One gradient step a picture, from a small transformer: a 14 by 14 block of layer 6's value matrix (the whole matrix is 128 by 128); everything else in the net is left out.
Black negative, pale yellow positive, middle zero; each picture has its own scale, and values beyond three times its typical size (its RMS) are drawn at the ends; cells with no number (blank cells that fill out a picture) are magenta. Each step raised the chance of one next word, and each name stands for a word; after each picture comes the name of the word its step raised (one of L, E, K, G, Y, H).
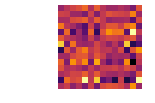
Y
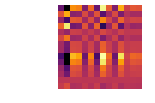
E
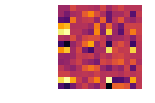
Y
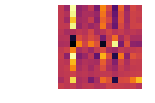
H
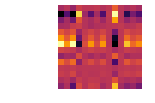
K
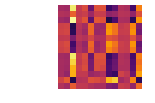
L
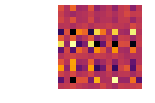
Y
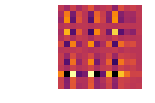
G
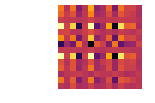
H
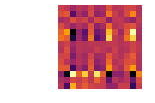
G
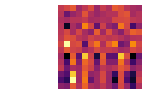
H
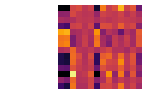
H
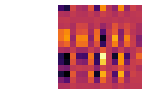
H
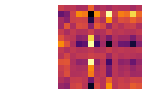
K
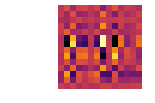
Y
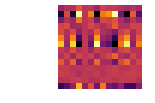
K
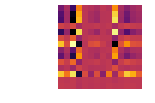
G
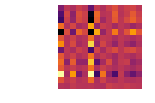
G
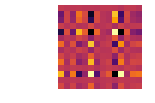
G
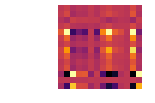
G
